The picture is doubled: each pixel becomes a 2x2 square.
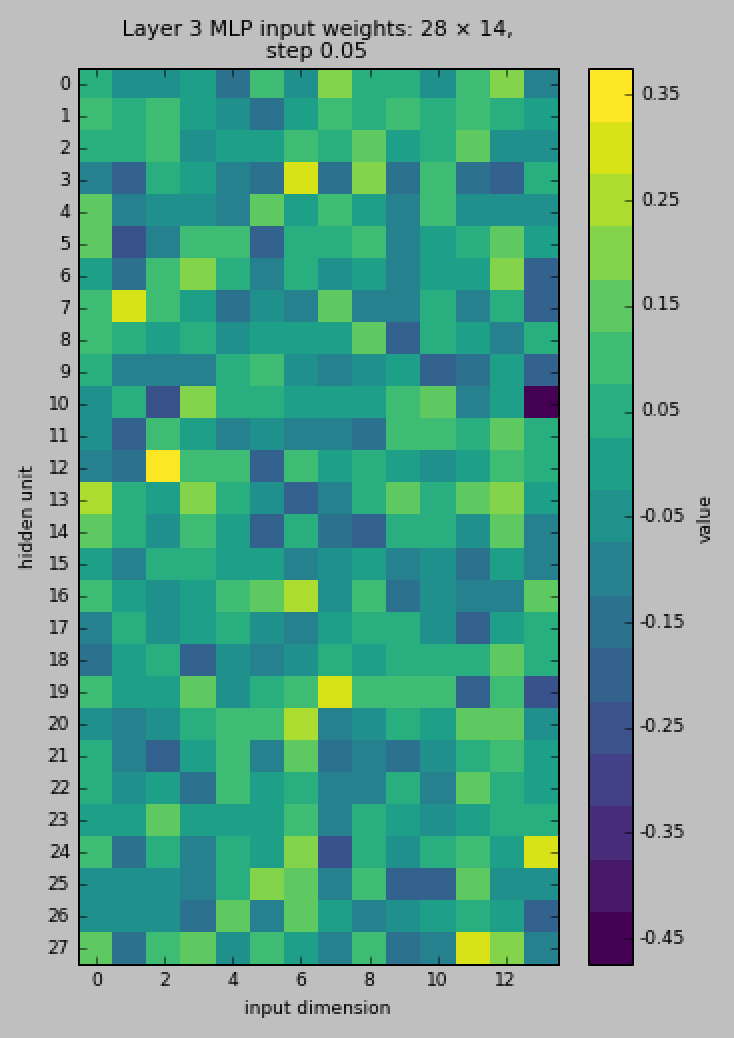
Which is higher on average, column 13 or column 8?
column 8
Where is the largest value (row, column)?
12 2
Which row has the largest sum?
13
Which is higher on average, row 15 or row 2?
row 2
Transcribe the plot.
Title: Layer 3 MLP input weights: 28 × 14, step 0.05
x-axis: input dimension, ticks 0 2 4 6 8 10 12
y-axis: hidden unit, ticks 0 1 2 3 4 5 6 7 8 9 10 11 12 13 14 15 16 17 18 19 20 21 22 23 24 25 26 27 (0 at the top)
Colour bar: value, ticks -0.45 -0.35 -0.25 -0.15 -0.05 0.05 0.15 0.25 0.35
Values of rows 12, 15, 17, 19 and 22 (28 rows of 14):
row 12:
-0.1 -0.15 0.35 0.1 0.1 -0.2 0.1 0 0.05 0 -0.05 0 0.1 0.05
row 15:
0 -0.1 0.05 0.05 0 0 -0.1 -0.05 0 -0.1 -0.05 -0.15 0 -0.1
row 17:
-0.1 0.05 -0.05 0 0.05 -0.05 -0.1 0 0.05 0.05 -0.05 -0.2 0 0.05
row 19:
0.1 0 0 0.15 -0.05 0.05 0.1 0.3 0.1 0.1 0.1 -0.2 0.1 -0.25
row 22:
0.05 -0.05 0 -0.15 0.1 0 0.05 -0.1 -0.1 0.05 -0.1 0.15 0.05 0
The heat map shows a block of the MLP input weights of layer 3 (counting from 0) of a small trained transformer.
